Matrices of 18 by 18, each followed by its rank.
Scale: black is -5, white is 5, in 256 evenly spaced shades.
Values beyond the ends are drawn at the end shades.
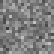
full rank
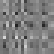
two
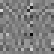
three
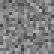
full rank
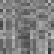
three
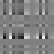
one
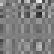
two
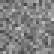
full rank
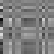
one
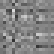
three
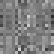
three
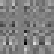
two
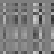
one
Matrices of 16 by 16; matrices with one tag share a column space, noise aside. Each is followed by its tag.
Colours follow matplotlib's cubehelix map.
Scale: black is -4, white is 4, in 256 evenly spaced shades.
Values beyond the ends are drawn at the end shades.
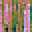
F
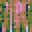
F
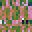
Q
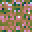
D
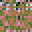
D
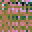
D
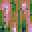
F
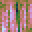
F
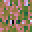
Q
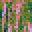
F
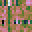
Q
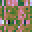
Q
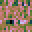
Q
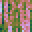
F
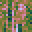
F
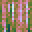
F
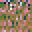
D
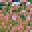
D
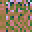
D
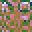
D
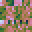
Q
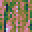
F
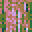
F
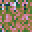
D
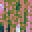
F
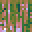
F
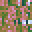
Q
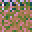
D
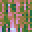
F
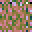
D
